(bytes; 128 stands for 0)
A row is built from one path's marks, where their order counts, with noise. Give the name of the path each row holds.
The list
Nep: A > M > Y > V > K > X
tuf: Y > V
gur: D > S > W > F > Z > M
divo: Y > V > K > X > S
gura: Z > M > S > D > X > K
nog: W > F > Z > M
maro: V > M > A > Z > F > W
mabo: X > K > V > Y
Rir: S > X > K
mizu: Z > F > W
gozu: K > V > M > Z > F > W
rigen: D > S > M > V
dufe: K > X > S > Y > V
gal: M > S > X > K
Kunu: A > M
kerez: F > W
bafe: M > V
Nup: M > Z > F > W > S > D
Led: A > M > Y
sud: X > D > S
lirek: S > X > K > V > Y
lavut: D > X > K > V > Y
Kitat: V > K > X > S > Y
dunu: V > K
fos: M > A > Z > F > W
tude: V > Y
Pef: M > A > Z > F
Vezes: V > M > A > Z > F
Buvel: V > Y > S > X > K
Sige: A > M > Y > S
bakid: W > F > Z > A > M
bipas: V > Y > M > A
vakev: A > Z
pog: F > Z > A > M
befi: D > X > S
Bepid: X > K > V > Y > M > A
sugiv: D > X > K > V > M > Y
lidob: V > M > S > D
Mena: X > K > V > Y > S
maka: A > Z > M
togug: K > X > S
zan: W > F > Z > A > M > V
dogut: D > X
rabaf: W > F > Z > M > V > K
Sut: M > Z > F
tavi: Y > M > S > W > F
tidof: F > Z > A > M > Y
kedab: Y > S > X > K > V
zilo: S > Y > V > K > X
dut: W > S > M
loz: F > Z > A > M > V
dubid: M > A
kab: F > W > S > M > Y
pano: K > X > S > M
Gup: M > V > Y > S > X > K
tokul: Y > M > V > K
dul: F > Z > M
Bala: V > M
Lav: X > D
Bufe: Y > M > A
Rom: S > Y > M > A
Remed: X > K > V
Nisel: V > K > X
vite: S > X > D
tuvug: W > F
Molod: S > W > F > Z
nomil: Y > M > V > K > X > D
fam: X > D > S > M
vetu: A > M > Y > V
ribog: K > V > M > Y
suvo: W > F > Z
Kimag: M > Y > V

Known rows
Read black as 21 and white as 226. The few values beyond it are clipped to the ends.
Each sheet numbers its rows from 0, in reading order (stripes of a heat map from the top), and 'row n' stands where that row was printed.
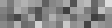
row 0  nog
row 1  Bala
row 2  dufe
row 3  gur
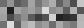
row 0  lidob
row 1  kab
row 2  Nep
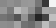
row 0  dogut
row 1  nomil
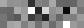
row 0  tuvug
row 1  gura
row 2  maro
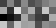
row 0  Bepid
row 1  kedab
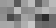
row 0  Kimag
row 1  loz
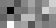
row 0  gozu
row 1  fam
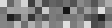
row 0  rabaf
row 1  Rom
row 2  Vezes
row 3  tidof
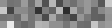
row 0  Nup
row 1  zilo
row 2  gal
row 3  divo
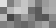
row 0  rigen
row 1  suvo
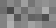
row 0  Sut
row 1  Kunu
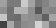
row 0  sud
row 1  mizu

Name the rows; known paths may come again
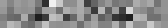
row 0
kerez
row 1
nomil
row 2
bafe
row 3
Pef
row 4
lavut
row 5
tuf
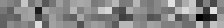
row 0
togug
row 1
lidob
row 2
dut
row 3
befi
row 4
Molod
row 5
dunu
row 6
rigen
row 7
Bepid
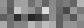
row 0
bakid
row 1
bipas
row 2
Kitat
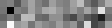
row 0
gozu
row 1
vite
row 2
dul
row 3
tidof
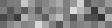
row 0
Nisel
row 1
mizu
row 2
fam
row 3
Remed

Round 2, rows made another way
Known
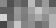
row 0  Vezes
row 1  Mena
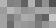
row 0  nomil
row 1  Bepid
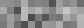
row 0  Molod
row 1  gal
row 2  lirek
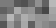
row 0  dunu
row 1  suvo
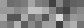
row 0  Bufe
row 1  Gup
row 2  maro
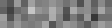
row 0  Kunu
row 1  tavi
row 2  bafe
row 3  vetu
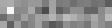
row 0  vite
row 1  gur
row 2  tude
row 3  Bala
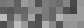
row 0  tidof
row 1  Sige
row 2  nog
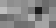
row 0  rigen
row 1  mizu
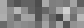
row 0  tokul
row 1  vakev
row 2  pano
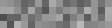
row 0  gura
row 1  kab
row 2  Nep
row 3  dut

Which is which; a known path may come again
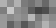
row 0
Lav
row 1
pog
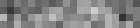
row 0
maka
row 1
Bala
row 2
tuvug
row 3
lirek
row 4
dubid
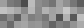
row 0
Gup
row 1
tuf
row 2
Buvel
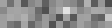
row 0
mabo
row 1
Nup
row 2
Rir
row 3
Bepid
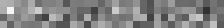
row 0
vite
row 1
Rom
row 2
Sige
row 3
loz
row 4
tavi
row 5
Led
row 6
bipas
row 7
fos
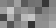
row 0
pano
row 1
rabaf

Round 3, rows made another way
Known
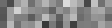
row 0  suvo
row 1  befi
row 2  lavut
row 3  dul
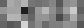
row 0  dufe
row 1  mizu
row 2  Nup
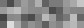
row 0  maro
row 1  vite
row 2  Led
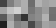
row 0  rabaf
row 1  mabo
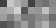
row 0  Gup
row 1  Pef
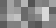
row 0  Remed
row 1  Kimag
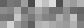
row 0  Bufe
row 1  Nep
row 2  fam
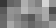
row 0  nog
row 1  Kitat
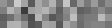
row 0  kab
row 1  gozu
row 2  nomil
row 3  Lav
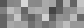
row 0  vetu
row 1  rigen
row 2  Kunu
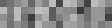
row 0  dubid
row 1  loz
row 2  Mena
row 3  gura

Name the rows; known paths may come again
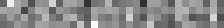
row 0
zilo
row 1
vetu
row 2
togug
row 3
bakid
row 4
dubid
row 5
gur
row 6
gozu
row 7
lidob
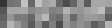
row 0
nog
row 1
lavut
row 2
tuvug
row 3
gal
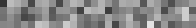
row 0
gura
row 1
tidof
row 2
Sige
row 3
Buvel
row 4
mabo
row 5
divo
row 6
Kimag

